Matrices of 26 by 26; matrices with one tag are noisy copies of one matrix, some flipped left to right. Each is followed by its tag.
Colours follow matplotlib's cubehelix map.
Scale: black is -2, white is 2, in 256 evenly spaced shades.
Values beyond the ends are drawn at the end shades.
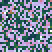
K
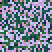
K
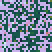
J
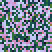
K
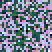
J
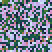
K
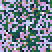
J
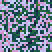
J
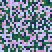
K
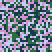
J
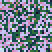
J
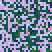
J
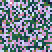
K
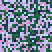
J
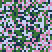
J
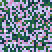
K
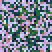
J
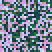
J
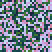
J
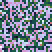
K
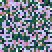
K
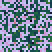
J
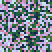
J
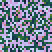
K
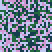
J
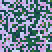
J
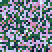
K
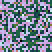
J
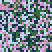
J
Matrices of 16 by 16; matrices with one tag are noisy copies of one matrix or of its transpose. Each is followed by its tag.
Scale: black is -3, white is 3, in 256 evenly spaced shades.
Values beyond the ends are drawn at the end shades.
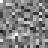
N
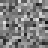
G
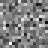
G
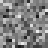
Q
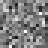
Q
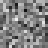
Q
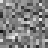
N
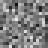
Q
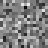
G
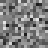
G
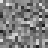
N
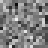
Q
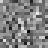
N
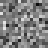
G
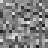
N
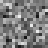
Q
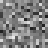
N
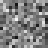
Q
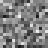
Q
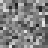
Q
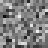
Q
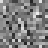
N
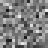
Q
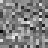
N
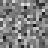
G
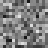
Q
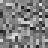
N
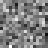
Q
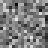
Q
